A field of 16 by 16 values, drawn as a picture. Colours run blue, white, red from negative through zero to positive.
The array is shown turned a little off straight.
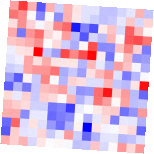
The ninth with the lowest average is the bottom middle. On average the colour sits 50% of the way up the scale. There are no regular stripes. The halves do not mirror each other. The values follow a bell shape.
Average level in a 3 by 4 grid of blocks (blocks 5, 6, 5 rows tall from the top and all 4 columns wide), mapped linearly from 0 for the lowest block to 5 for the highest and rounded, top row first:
5314 / 2442 / 3012
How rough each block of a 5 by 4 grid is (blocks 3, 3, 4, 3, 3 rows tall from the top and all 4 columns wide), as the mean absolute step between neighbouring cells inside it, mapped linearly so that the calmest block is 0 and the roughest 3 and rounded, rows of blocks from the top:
1201 | 1232 | 1122 | 0102 | 2121
